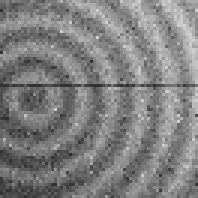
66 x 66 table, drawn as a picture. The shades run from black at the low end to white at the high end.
The ninth with the highest average is the top right. Row 29 stands out from the rest. Rings spread out from the middle left. The histogram is bell-shaped. The bottom left is the ninth with the lowest average. There is an overall slope up to the top right.
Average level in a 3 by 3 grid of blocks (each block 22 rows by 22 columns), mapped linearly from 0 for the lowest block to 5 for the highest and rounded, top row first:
245
124
023
